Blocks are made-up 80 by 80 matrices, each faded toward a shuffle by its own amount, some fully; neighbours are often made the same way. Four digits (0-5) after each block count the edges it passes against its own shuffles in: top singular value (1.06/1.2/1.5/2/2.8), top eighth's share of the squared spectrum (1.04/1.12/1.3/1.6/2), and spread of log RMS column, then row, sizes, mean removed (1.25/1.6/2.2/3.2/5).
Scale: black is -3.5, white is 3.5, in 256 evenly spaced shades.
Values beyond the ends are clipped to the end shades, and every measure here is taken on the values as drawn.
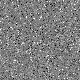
0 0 0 0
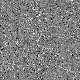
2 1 1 0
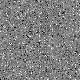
3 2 0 0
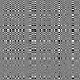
5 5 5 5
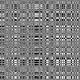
5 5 4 5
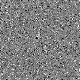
3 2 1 1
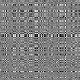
5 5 4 4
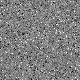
2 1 0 0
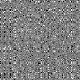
4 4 3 2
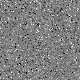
2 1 0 0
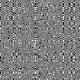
5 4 3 2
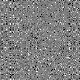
4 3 2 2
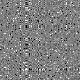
4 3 2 2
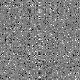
4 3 2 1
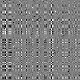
5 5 4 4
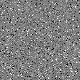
3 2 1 0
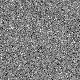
1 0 0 0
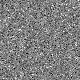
1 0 0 0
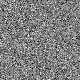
2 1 0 0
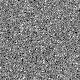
1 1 0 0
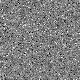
0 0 0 0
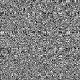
4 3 1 2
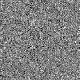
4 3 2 1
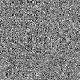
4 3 1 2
